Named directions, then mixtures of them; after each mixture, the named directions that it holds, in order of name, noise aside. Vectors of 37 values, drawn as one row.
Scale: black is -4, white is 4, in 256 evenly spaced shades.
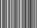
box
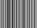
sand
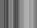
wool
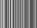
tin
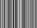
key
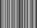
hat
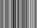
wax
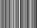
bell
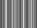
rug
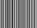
key, sand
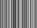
box, wax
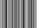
rug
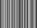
hat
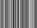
bell, wax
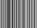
sand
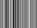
tin, wax, wool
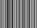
sand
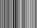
key, wax, wool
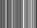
rug, wool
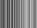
sand, tin, wool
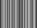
hat
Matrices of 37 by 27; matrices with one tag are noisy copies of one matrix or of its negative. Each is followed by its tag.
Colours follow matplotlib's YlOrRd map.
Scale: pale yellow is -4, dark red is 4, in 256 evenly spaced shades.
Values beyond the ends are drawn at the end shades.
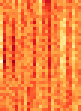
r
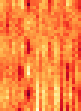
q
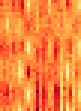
q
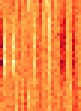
r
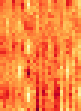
q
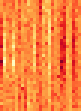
r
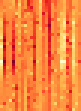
r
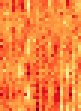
q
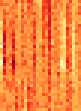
r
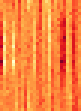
r
